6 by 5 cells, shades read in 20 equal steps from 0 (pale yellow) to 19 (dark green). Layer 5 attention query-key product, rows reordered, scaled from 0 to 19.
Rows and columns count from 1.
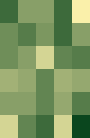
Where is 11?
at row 2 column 1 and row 3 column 1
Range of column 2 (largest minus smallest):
5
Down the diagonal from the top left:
15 13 3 7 13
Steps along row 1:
down same up down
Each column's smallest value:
3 8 3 3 0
